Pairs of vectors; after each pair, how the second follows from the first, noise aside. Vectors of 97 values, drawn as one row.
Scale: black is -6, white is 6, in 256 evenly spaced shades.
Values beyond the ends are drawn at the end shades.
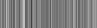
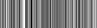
scaled up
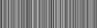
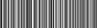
scaled up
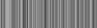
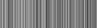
shuffled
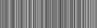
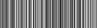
scaled up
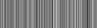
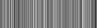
shuffled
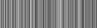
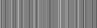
partly zeroed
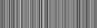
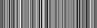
scaled up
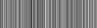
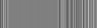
partly zeroed
